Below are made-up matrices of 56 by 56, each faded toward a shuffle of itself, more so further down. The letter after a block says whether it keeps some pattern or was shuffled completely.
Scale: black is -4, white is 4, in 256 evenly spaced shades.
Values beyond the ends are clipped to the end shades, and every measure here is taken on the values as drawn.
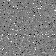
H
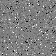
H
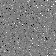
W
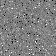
W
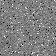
W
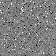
W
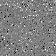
H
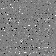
H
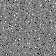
W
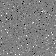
W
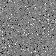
W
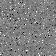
H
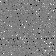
H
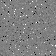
W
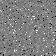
W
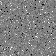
W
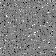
H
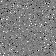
W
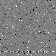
H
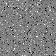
H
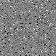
H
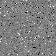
H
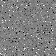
H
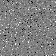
H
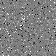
H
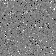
W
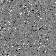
H
